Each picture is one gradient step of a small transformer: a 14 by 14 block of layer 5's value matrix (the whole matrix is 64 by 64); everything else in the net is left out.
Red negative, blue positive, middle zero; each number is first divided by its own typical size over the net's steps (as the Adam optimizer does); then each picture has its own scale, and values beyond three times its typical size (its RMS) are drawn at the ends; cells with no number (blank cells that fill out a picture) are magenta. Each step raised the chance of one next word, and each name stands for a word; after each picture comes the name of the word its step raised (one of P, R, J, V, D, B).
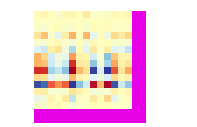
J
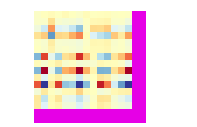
J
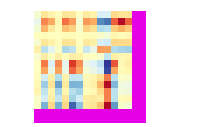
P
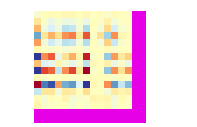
J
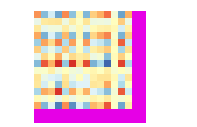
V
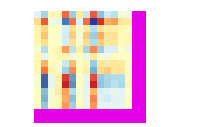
P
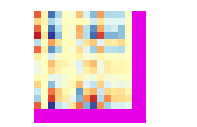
V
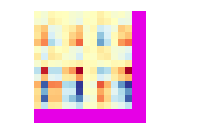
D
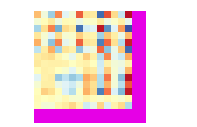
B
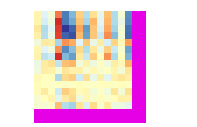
V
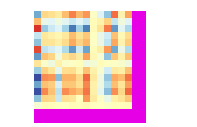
B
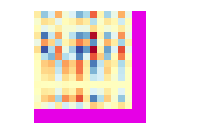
V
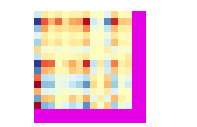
P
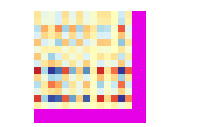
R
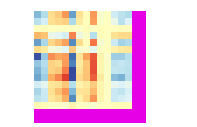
R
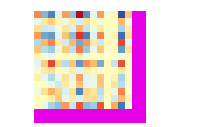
V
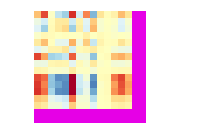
B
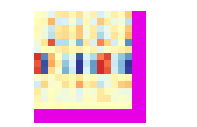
R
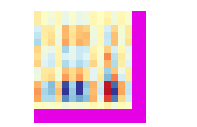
D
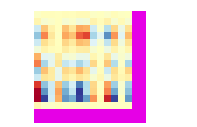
D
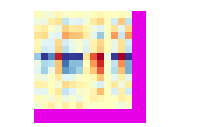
R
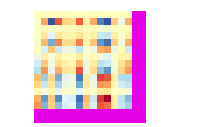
P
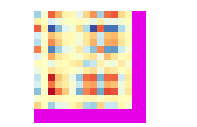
B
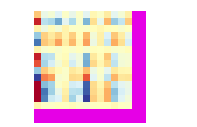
D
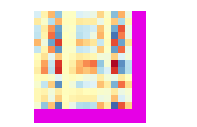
V
